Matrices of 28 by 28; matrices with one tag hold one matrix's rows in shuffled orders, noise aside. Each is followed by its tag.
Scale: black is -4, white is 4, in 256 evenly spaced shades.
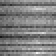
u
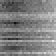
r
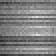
u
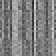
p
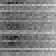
r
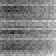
r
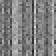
p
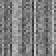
p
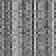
p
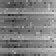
r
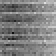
r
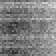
r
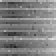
r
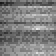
u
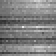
u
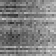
r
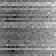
r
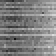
r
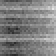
r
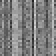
p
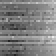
r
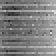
r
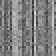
p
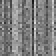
p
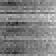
r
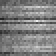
u
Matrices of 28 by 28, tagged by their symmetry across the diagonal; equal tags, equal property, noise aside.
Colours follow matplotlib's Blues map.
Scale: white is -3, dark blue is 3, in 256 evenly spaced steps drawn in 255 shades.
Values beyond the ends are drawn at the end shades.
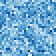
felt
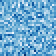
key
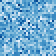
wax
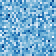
key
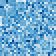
wax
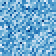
wax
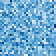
felt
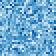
key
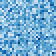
wax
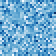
felt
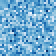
felt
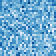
key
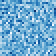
key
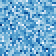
key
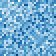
wax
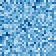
wax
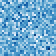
wax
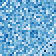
wax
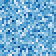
key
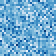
felt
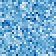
felt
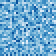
key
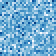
wax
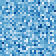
felt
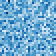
key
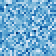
felt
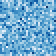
felt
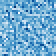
felt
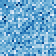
wax
